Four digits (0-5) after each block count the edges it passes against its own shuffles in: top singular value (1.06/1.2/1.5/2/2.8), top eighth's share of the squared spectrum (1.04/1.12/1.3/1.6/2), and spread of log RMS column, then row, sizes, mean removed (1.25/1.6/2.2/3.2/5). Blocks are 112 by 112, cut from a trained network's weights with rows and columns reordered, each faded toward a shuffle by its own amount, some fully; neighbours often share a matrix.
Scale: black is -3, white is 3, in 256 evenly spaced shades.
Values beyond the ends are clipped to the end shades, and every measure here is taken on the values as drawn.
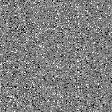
3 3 2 2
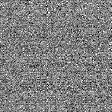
3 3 2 0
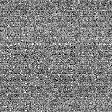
4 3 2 1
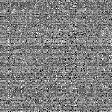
4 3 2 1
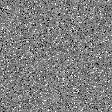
3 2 1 1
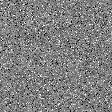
2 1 0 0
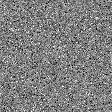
0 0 0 0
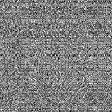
4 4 2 2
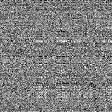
4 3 1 2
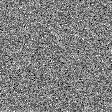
0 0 0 0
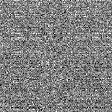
4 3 1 2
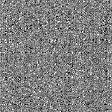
3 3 1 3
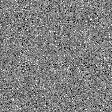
1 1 1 1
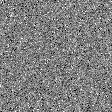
0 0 0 0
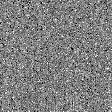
2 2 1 1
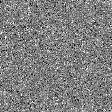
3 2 1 1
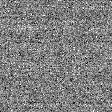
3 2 0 0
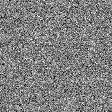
2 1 0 0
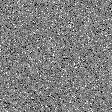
0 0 0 0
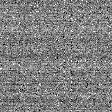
3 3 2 1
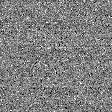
2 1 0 0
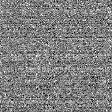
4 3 1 1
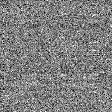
3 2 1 1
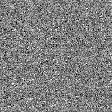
3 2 1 1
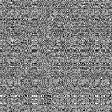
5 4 2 3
